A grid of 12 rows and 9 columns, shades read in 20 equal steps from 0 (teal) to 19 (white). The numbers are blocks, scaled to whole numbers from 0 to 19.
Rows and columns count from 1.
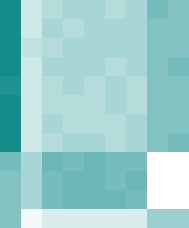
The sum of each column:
36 173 140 137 136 139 137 139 138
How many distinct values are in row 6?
5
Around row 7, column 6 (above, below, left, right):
12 13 13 12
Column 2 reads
15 15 14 15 15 15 15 15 12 12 12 18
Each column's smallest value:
0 12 7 7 7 7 7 8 8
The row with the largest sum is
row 12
